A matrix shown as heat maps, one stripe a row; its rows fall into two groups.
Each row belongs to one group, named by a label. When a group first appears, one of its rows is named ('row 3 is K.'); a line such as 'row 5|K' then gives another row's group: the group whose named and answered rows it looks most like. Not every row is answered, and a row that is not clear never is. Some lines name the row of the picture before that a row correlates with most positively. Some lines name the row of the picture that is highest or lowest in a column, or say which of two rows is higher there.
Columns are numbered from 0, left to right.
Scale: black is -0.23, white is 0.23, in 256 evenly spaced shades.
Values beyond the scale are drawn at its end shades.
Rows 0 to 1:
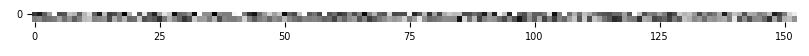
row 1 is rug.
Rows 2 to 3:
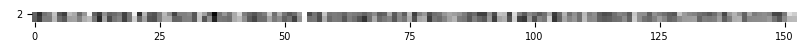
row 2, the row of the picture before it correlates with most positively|0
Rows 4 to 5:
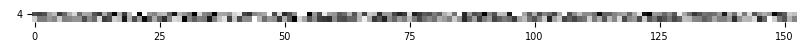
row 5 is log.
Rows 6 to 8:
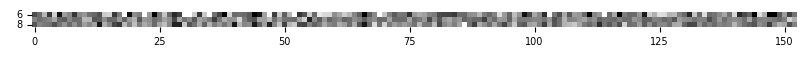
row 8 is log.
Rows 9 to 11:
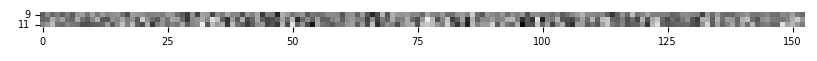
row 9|log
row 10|rug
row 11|rug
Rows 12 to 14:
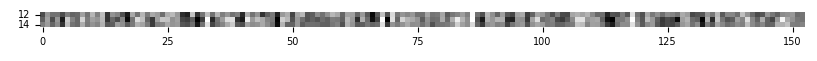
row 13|log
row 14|log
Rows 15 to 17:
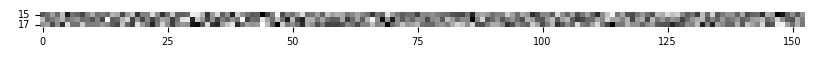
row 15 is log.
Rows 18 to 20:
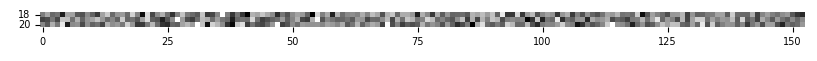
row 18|rug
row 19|rug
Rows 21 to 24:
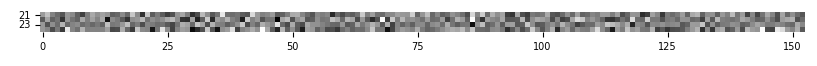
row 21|rug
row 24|log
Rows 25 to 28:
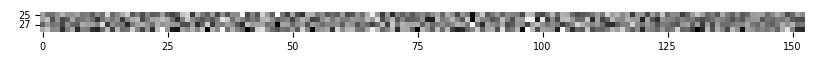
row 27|log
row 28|rug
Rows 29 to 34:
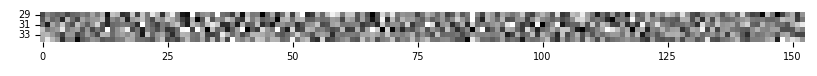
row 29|log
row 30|log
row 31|rug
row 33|rug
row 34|rug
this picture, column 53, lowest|29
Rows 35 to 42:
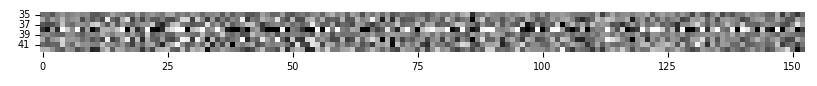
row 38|rug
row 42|rug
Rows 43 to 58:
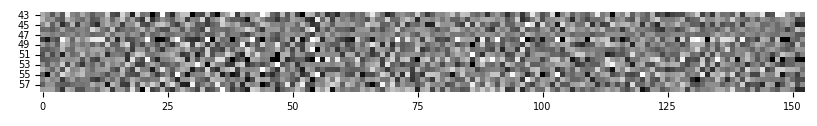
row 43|log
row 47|rug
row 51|log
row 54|log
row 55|rug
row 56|rug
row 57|log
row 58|rug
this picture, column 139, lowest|52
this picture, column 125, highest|57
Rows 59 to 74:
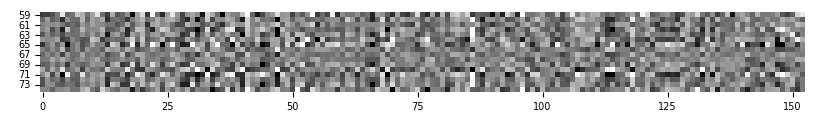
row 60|log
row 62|log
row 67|log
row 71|log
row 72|log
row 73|log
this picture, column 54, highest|59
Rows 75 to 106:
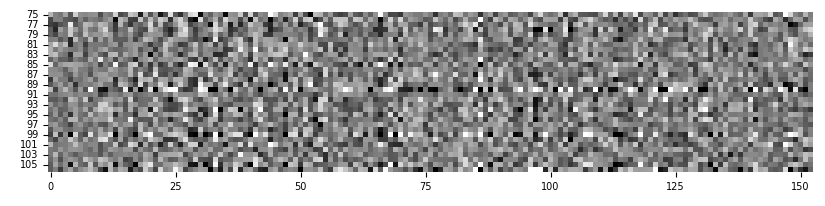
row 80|log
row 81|rug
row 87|rug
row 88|log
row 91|rug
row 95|log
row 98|log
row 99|log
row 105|log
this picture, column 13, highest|85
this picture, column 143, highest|90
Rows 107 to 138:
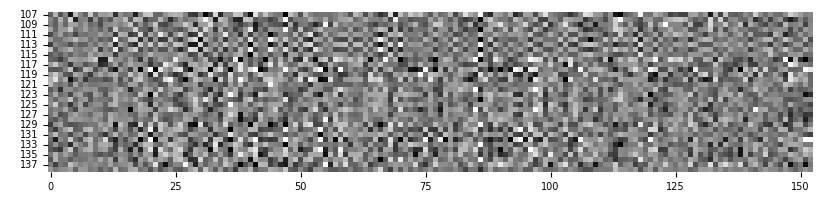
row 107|log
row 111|log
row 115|log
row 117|rug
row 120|rug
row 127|rug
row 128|rug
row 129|log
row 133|log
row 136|log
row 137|rug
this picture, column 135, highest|137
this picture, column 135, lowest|132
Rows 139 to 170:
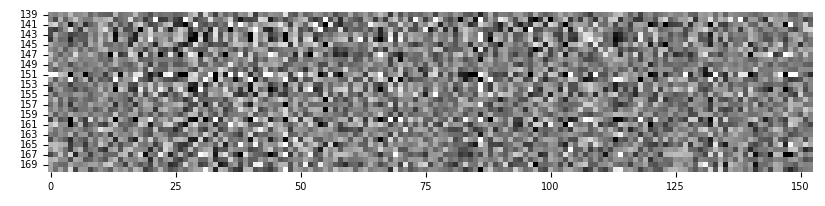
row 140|rug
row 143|log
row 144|log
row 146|rug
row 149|rug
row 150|rug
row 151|rug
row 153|log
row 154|log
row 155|rug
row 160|log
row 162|rug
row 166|rug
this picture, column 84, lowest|151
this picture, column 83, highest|160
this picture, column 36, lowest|142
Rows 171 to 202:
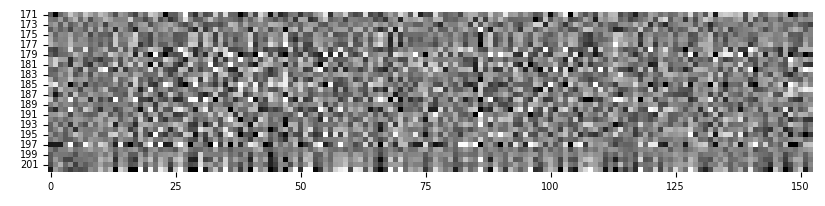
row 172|rug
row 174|log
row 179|rug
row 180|rug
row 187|log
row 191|rug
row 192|rug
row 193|log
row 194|log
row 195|rug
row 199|log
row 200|log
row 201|log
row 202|log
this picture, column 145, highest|202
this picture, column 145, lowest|190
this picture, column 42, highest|179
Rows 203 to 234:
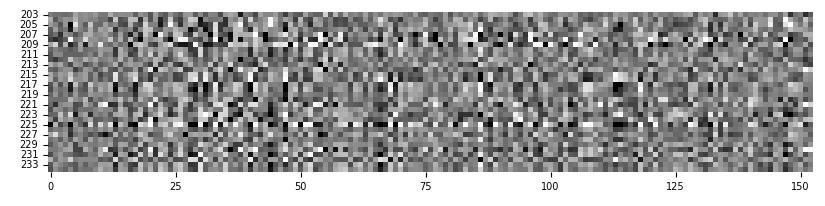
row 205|log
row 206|log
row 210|log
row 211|log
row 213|rug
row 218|log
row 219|log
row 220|rug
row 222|log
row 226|log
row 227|rug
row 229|log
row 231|log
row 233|log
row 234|log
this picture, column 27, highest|208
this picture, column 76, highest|227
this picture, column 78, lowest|209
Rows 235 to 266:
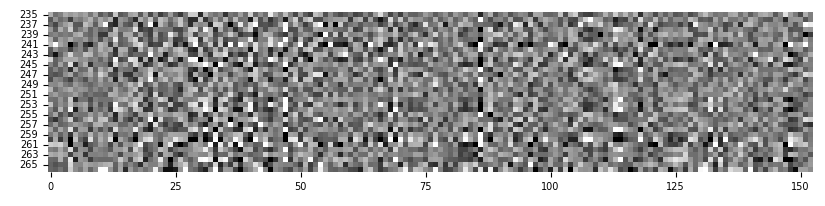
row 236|log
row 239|rug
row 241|rug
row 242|log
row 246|log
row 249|rug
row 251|rug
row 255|log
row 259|log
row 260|log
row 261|rug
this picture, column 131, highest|266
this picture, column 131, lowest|261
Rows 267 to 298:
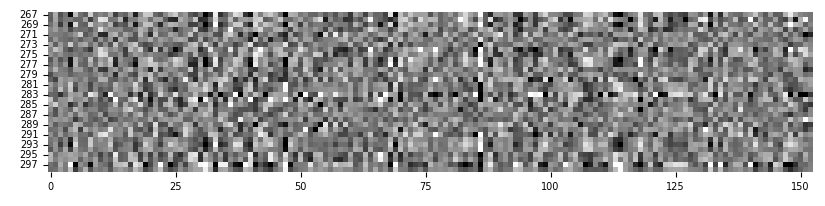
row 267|log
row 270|rug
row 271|rug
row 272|log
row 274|rug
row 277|log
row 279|log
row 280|rug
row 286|rug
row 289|rug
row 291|rug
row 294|log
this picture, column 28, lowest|277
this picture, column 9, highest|283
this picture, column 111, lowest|297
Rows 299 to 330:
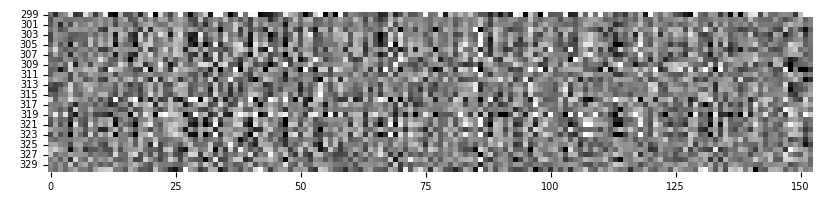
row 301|log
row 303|log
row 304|log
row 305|log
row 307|log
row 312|rug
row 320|log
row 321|log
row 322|rug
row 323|log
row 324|rug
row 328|log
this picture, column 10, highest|308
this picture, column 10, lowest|322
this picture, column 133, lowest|310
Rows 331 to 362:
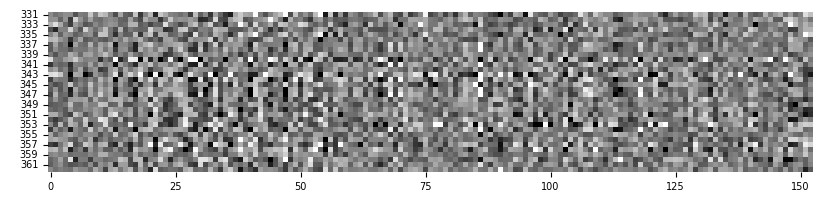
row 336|rug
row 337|log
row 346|log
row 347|log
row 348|rug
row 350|rug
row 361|log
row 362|rug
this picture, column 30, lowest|340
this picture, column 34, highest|353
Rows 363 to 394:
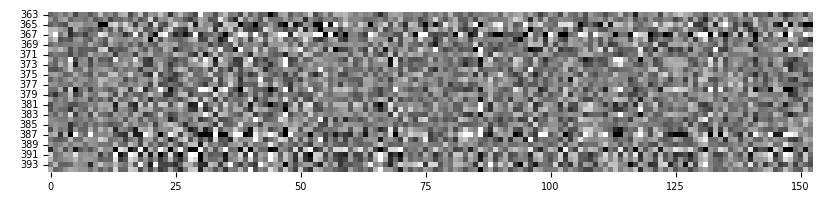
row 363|log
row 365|rug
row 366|rug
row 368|rug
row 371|log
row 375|rug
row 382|log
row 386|log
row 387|log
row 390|log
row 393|rug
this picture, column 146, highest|367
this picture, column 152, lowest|365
